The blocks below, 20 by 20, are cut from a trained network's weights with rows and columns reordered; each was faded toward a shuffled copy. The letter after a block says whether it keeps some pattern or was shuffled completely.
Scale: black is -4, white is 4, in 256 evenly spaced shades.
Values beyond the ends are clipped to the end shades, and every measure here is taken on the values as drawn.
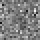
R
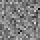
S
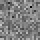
S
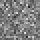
S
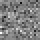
S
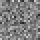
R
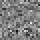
R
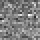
R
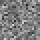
S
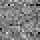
R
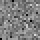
S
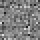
R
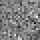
S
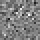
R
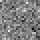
S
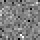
S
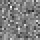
S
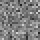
R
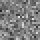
S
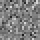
S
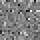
R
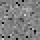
S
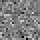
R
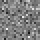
S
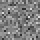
S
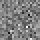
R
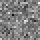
R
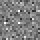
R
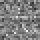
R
